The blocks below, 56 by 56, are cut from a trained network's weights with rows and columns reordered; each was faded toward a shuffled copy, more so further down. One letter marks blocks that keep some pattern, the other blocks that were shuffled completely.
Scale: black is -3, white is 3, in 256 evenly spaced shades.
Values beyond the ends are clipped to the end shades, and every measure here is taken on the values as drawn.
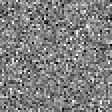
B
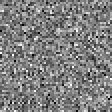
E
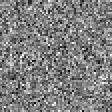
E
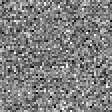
E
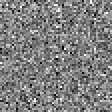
E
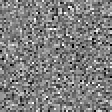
E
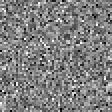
E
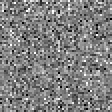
E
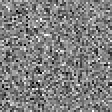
E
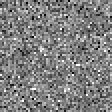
B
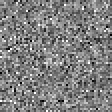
E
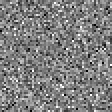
B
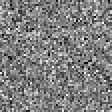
E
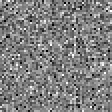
E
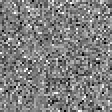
E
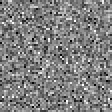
B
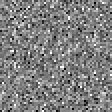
E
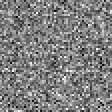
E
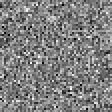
E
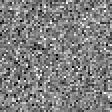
B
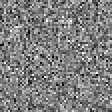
E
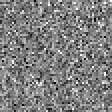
E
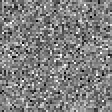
E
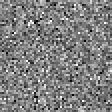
E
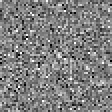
E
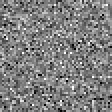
B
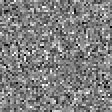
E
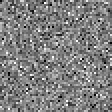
B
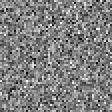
B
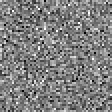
B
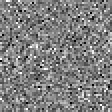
B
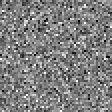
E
